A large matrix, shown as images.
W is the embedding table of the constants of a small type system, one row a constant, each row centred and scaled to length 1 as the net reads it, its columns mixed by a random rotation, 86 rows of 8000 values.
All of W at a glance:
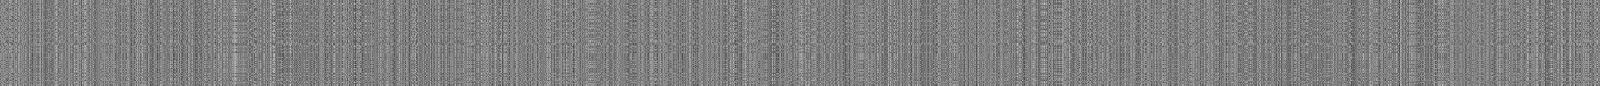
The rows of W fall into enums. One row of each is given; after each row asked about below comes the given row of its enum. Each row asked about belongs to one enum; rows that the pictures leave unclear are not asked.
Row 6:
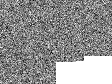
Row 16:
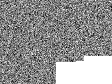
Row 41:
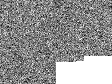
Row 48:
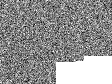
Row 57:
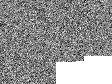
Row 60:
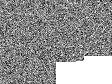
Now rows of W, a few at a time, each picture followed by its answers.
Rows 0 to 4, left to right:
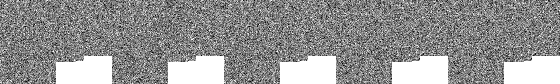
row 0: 48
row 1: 41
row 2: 48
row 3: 60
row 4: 60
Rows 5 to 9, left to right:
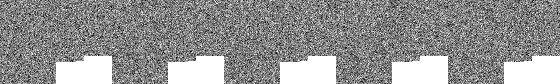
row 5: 16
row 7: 48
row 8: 41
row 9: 57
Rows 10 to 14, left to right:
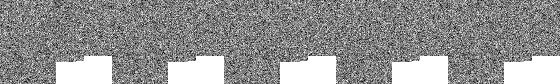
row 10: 41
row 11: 6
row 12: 60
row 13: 48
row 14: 6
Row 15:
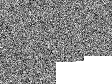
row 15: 6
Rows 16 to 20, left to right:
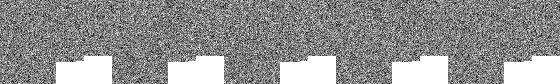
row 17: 41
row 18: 48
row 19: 57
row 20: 16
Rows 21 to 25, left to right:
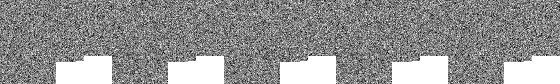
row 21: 16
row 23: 60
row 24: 6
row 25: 16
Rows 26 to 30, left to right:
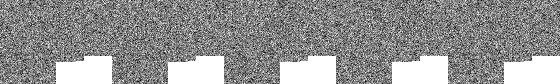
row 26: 6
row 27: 48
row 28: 41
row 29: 57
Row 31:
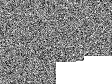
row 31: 60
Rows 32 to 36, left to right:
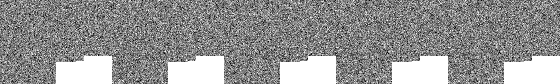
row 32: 16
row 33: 48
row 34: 60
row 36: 6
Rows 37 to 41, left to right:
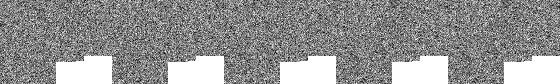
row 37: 57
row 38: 48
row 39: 6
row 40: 41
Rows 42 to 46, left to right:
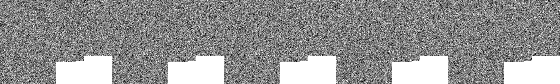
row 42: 57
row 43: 16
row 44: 16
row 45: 48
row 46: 60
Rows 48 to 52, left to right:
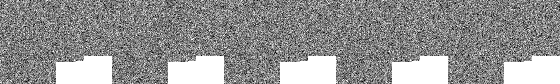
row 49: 41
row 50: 6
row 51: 48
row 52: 16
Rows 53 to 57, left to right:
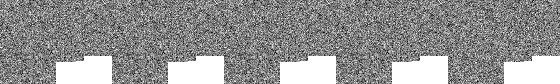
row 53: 6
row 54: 6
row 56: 6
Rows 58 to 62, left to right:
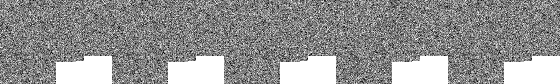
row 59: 6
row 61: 41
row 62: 6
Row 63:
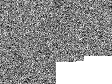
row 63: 41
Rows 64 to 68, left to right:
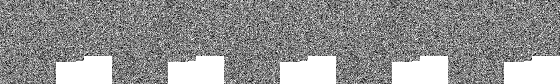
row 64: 60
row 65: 41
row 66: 48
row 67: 41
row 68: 60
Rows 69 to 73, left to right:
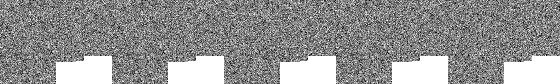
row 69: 6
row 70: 6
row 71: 60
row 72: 6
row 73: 16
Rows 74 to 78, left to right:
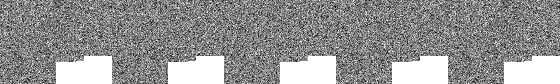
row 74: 41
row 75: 60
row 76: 16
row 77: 6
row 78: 41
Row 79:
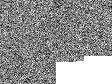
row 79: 41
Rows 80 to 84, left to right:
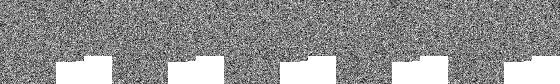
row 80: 57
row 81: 48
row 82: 60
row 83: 41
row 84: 48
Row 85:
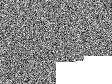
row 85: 48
